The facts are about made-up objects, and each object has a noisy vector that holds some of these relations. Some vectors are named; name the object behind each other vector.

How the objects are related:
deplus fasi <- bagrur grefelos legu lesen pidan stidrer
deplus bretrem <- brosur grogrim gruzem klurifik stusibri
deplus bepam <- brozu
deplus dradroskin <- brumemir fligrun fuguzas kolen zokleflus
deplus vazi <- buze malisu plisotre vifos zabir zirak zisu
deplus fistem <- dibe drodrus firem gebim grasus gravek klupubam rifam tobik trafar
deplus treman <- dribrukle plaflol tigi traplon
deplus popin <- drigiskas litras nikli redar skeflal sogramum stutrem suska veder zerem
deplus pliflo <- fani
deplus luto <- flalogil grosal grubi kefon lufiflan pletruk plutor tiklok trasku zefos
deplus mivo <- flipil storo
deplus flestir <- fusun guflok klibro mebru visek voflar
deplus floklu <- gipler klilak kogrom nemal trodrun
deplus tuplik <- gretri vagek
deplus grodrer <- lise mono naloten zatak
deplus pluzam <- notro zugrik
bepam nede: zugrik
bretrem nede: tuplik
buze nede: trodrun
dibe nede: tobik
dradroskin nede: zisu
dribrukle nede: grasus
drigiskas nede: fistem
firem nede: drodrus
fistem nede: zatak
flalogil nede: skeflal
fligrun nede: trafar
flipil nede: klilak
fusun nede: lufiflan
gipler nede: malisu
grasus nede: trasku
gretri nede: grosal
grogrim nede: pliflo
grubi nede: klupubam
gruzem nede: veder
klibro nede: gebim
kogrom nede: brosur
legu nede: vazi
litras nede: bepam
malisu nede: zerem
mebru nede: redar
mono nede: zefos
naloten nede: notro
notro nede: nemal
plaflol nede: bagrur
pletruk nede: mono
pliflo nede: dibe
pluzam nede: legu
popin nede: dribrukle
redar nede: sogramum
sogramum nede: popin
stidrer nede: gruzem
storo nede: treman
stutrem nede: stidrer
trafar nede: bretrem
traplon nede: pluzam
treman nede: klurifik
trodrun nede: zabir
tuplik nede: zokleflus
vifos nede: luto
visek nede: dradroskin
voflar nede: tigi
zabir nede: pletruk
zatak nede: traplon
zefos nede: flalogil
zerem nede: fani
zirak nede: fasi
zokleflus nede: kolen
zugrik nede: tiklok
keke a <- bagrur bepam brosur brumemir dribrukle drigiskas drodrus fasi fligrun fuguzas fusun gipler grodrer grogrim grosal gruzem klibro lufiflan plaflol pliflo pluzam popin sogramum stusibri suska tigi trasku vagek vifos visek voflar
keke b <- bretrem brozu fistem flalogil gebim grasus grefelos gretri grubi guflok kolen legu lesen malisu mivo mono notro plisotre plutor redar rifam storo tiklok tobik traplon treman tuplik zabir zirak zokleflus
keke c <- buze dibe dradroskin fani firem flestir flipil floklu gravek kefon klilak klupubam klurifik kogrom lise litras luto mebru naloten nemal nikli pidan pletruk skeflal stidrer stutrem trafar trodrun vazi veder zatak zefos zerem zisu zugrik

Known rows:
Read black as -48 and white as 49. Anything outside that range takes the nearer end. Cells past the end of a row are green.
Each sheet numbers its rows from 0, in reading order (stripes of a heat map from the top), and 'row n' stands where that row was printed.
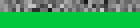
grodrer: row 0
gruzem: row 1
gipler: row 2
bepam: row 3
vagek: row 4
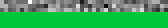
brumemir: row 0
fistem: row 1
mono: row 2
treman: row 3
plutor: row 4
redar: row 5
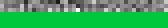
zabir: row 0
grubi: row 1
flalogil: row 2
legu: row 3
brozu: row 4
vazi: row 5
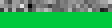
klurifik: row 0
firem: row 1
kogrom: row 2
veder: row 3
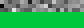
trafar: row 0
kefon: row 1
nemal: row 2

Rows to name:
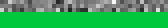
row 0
drigiskas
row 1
trodrun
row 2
sogramum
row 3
fani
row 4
tobik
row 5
drodrus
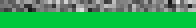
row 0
stidrer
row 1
dibe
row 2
traplon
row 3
dribrukle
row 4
gretri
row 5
dradroskin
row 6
zatak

